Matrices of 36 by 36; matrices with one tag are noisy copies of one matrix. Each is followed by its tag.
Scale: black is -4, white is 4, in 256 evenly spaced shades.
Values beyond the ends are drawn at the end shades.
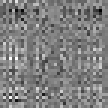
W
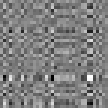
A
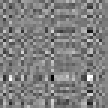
A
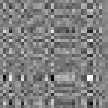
A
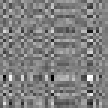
A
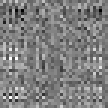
W
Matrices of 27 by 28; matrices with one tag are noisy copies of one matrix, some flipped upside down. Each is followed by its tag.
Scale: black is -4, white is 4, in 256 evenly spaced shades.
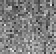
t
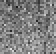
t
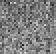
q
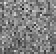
q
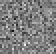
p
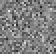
p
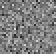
p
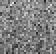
t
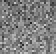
q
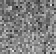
t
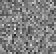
p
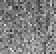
t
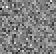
p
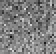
t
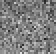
q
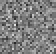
p
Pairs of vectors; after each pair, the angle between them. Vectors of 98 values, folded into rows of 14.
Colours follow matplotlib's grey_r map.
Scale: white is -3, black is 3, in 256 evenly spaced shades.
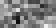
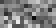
partly opposed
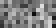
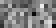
nearly parallel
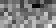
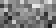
nearly opposite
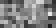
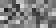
orthogonal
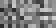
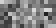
partly aligned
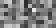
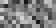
partly aligned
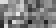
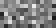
orthogonal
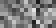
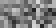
nearly opposite
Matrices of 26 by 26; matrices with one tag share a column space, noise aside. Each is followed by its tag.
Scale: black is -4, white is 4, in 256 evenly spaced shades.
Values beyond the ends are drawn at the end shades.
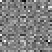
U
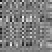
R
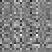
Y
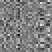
Y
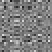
U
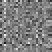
Y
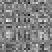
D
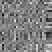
D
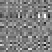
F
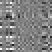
F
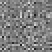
F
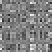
D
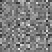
Y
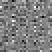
U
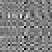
F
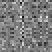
R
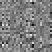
Y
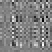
R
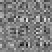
R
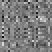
R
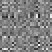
F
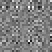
U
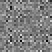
U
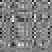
R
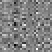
Y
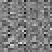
Y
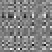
F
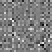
Y
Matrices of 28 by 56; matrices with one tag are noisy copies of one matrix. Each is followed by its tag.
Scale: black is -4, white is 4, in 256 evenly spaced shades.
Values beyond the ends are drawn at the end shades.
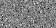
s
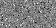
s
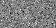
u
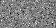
u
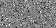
s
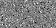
s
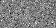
u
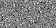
s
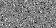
s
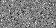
u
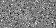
u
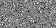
s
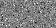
s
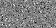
s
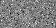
u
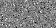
s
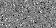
s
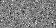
u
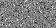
s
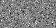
u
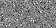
s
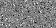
s
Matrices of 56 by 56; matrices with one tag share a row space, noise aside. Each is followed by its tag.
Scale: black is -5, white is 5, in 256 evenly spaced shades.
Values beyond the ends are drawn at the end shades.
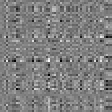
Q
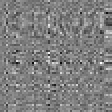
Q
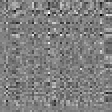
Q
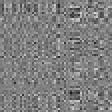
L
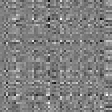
Q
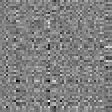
Q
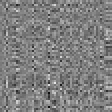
Q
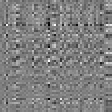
Q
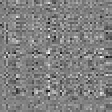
Q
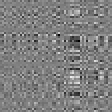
L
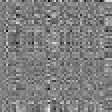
Q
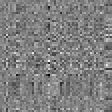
Q
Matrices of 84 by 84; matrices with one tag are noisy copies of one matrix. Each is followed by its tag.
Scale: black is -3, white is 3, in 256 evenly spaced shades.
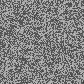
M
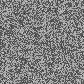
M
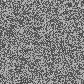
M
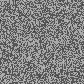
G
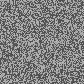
G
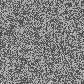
M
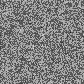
M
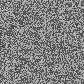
M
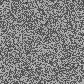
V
